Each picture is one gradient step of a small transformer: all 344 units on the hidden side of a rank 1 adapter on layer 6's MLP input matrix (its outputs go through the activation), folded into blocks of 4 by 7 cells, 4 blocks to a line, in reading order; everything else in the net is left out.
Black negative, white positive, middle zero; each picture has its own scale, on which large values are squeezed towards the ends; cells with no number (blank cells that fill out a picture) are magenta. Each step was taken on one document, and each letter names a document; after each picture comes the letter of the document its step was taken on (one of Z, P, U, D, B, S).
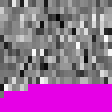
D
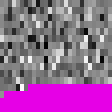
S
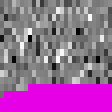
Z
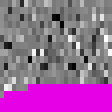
D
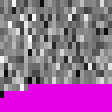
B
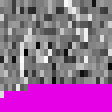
Z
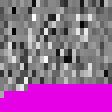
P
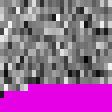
B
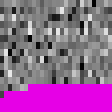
P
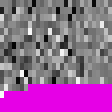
P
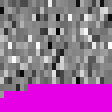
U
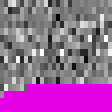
D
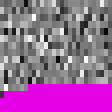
B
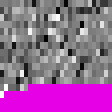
P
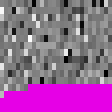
P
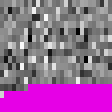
Z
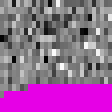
S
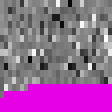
D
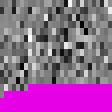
P
